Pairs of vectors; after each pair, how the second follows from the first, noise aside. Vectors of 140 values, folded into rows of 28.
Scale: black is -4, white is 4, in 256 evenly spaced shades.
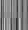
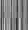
copied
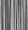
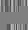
partly zeroed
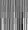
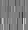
partly zeroed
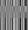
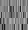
shuffled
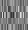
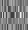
copied
